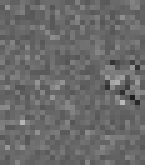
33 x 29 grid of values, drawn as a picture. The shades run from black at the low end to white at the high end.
The halves do not mirror each other. The middle right is the roughest part. No single row or column stands out from its neighbours. An odd patch, rougher than its surroundings, sits in the middle right. No overall slope runs across the table. Fine speckle covers the field.
